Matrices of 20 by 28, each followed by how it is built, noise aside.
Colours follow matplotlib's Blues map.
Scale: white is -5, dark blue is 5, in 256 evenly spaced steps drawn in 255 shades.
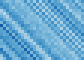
Toeplitz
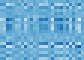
low rank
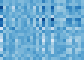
low rank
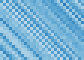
Toeplitz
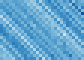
Toeplitz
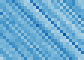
Toeplitz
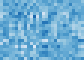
low rank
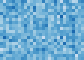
low rank
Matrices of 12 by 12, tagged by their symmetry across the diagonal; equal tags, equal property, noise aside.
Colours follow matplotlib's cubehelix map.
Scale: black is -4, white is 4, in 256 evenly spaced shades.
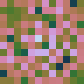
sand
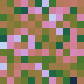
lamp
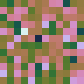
lamp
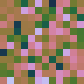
lamp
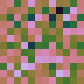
lamp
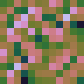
sand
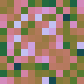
sand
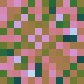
sand
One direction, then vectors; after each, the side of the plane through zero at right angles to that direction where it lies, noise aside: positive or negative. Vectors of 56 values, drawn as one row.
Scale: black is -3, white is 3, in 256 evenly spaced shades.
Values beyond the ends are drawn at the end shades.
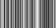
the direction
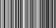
positive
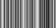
positive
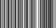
positive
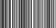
negative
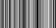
negative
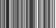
positive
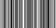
positive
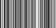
positive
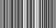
positive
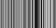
negative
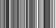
positive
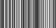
negative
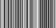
positive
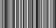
negative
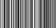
positive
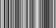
positive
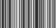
negative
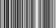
positive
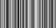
positive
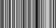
negative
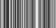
positive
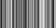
negative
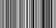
positive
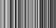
positive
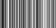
negative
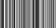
negative
